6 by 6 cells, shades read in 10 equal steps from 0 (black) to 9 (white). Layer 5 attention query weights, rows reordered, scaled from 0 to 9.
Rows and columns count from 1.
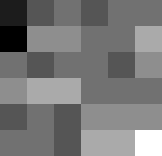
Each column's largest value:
5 6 6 6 6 9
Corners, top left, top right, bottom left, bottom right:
1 4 4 9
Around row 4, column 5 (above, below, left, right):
3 5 4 4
